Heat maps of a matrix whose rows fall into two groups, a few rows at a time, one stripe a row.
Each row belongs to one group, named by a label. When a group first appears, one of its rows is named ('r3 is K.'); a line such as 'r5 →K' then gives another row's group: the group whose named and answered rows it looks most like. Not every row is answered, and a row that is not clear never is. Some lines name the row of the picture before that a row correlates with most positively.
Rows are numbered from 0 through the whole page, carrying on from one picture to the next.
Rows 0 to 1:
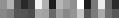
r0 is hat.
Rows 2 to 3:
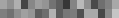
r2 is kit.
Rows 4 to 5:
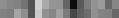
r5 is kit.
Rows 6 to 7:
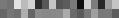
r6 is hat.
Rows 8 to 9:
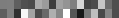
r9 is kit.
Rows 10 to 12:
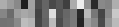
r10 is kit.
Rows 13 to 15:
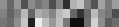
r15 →kit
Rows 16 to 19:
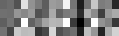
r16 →kit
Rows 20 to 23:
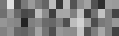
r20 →kit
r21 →hat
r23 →hat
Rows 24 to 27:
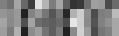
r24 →kit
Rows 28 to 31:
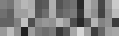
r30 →kit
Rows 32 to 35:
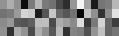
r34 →hat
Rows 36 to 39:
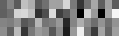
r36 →kit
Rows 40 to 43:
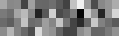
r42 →kit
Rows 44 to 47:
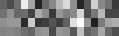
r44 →kit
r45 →hat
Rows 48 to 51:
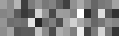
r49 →hat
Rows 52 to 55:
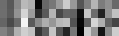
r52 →kit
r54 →kit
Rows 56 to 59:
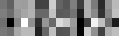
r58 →kit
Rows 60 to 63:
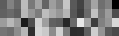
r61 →kit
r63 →kit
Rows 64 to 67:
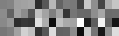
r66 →hat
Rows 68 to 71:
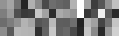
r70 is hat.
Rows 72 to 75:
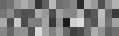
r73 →hat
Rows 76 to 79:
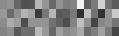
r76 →hat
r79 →hat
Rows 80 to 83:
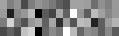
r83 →kit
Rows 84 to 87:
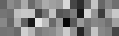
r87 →kit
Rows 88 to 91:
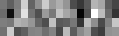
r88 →kit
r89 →kit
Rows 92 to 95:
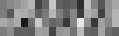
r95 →hat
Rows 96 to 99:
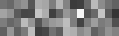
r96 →kit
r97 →hat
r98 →kit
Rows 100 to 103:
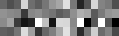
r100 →kit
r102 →hat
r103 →kit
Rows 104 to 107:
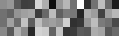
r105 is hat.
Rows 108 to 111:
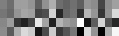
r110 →hat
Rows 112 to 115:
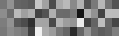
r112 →hat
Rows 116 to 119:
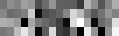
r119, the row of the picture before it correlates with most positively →113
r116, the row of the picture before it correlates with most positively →113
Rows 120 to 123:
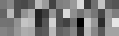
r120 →hat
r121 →kit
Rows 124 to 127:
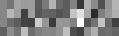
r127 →kit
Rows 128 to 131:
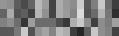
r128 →hat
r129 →hat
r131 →kit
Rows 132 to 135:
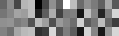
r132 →kit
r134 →hat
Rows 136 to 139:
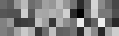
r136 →kit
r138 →hat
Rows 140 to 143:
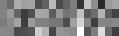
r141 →hat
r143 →hat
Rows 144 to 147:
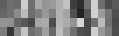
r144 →kit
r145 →kit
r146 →hat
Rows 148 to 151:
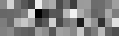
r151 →hat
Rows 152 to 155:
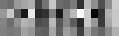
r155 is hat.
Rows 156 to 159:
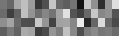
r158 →hat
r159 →kit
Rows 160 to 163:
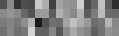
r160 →hat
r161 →hat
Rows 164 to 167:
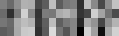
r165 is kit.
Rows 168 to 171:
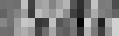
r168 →kit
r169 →kit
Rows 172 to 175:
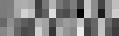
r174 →hat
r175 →hat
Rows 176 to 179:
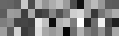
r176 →kit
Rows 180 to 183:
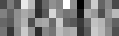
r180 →kit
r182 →kit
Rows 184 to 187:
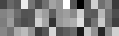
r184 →kit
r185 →hat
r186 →hat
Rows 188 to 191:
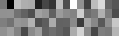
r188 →kit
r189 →hat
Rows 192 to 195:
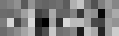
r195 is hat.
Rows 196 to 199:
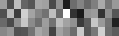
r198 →kit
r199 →hat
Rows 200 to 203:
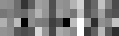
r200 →hat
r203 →hat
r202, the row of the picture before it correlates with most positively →196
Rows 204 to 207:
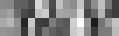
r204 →hat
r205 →hat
